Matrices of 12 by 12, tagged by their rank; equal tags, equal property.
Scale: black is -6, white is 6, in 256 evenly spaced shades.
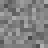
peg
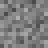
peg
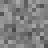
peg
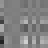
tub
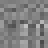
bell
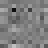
bell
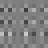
tub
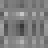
tub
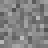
peg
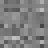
bell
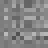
bell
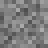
peg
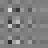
tub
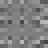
bell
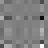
tub
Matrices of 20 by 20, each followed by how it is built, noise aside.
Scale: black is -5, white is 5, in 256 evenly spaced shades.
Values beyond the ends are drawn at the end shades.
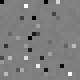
sparse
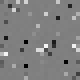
sparse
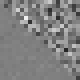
upper triangular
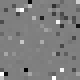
sparse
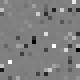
sparse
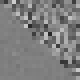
upper triangular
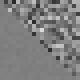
upper triangular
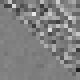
upper triangular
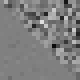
upper triangular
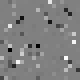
sparse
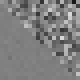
upper triangular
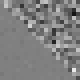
upper triangular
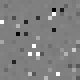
sparse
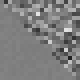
upper triangular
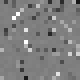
sparse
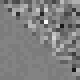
upper triangular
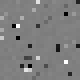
sparse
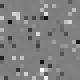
sparse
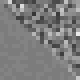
upper triangular
